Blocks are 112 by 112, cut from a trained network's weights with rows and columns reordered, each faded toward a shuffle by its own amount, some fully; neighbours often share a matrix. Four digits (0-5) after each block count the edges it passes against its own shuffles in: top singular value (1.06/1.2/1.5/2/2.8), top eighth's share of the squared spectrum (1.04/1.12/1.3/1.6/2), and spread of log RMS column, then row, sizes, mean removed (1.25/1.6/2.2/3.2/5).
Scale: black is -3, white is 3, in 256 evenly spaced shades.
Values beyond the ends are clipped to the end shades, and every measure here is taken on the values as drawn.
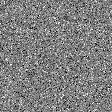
0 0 0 0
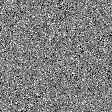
0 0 0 0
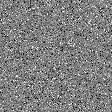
0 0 0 0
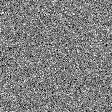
2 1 0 0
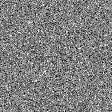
0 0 0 0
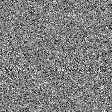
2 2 0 2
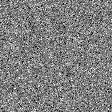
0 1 0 1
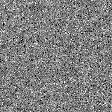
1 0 0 0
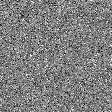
0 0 0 0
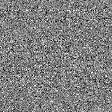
2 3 0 3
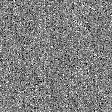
1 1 0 0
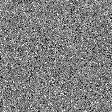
2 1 1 0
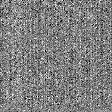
3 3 0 2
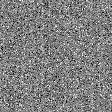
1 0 0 0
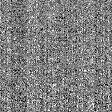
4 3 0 3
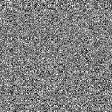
3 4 1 3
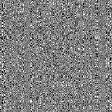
4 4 4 2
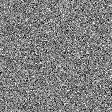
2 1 0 0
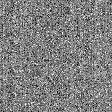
2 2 0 1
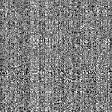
4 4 0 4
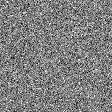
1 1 0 0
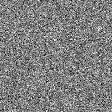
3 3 1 1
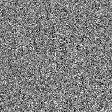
2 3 1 1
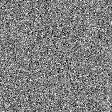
2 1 0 0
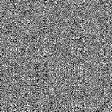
3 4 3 2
